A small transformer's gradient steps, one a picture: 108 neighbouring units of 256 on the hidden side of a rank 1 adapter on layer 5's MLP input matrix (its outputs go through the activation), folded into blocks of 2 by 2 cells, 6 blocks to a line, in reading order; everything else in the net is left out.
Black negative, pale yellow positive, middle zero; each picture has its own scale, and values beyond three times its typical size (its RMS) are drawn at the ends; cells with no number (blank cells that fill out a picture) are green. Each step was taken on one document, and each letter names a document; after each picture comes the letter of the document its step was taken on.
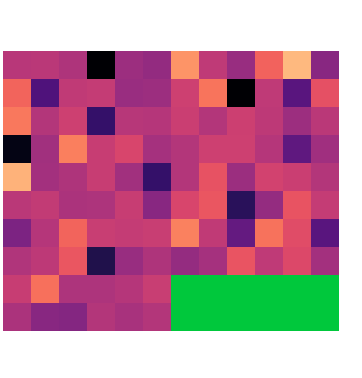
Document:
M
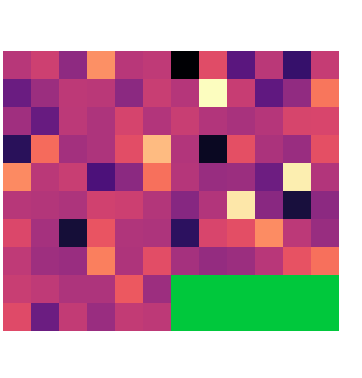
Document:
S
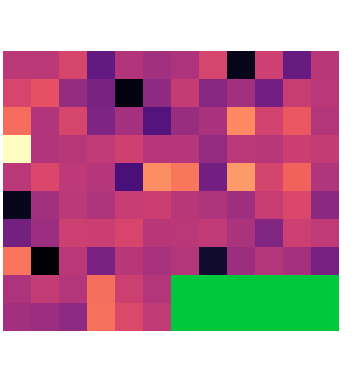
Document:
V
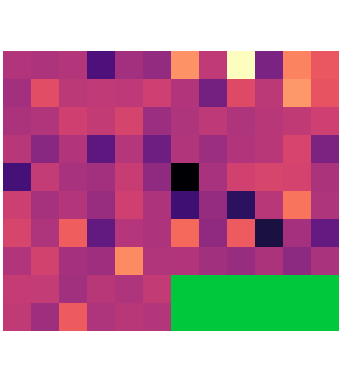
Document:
M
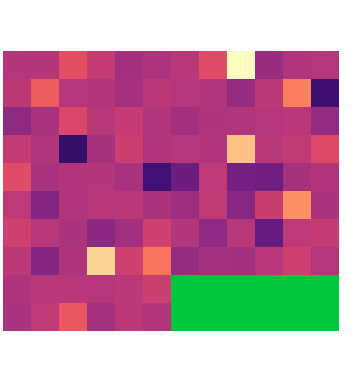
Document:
M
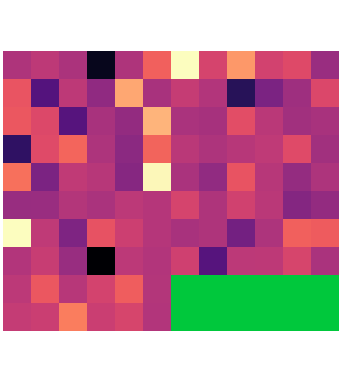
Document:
V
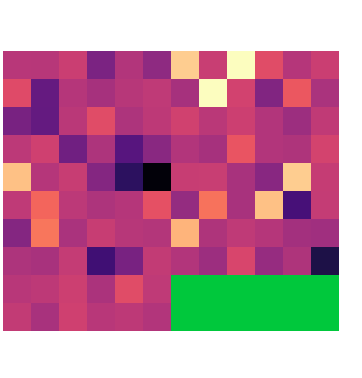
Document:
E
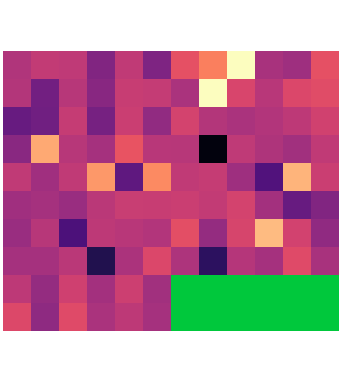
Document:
E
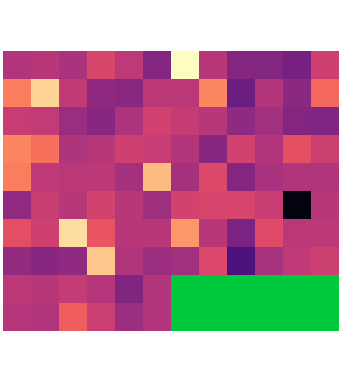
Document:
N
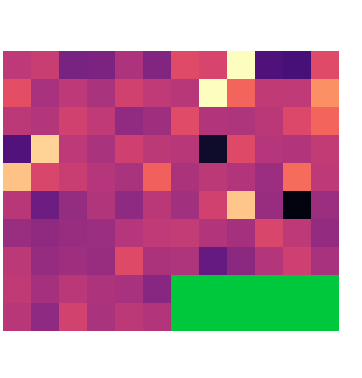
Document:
S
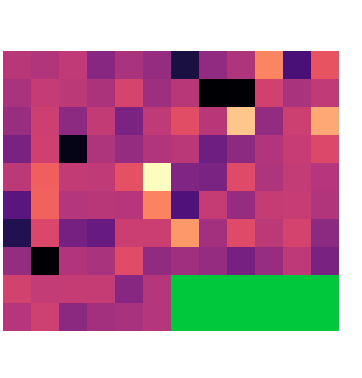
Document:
N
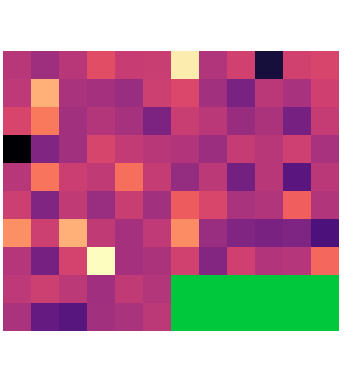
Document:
N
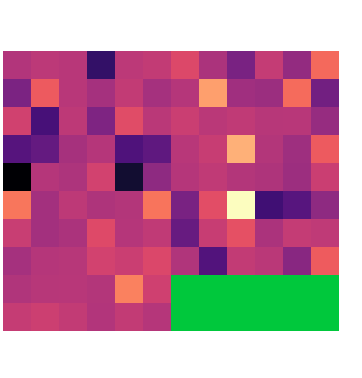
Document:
E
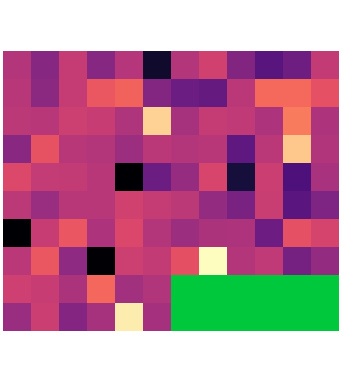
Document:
V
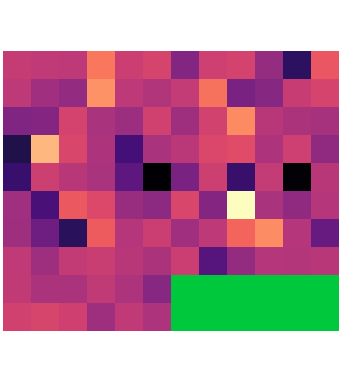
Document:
S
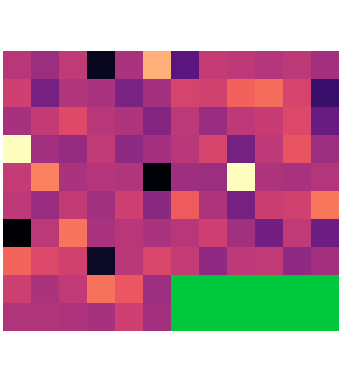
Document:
V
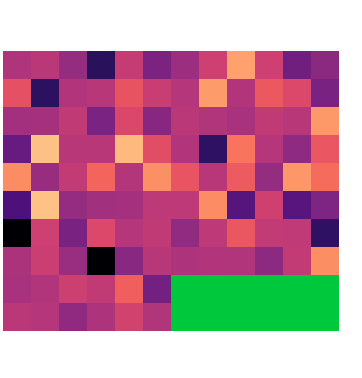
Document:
E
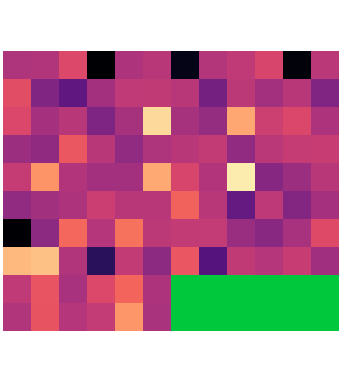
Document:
V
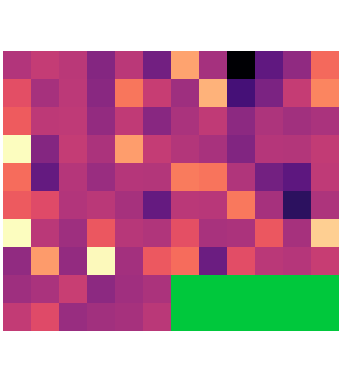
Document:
N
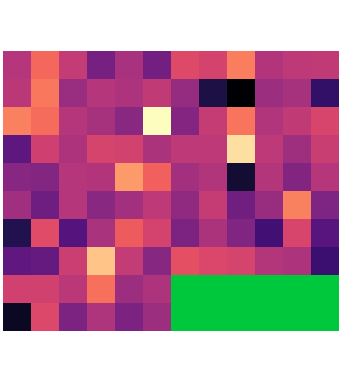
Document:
N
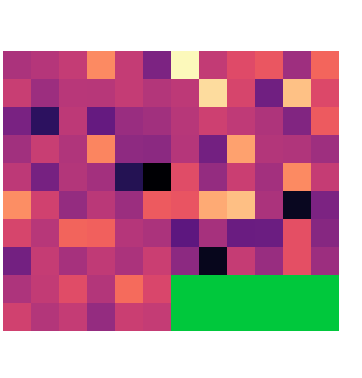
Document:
E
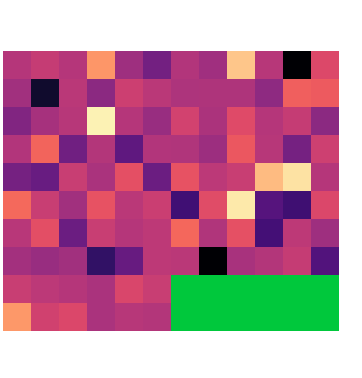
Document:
E
